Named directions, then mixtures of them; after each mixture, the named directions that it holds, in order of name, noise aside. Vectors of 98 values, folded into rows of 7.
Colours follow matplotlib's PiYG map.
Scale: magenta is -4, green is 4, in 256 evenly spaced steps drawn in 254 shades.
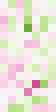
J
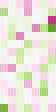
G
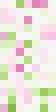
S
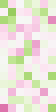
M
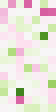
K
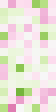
J, K, S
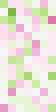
M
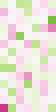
G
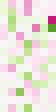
G, K, M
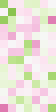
M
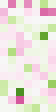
K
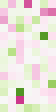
K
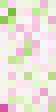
M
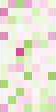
K, M, S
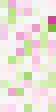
G, K, M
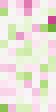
G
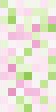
G, J, M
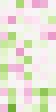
S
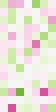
K, M, S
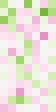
K, M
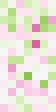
G, J, M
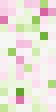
K, M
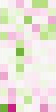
G, S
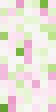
G, M, S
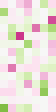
G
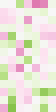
S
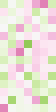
M, S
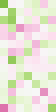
M
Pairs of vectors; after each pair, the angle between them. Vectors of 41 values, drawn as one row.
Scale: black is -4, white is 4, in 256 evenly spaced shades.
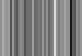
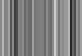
nearly parallel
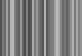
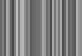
orthogonal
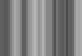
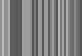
partly opposed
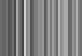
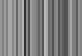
nearly opposite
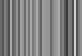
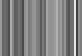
partly aligned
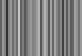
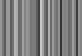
partly opposed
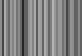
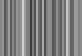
nearly opposite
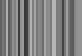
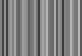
orthogonal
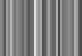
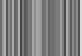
orthogonal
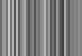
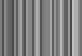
partly opposed
